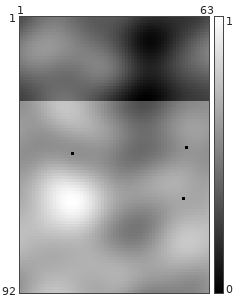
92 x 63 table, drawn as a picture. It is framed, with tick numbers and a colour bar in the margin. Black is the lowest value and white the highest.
Three lone cells stand out, each far lower than its neighbours. The bottom part is higher, past a seam about 30% of the way down. The bottom left is the ninth with the highest average. The top right is the ninth with the lowest average.
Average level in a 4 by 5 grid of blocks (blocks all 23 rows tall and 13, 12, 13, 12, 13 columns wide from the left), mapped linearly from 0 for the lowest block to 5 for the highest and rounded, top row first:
3 2 2 0 1 / 3 3 2 2 3 / 4 5 3 3 4 / 4 4 4 3 4
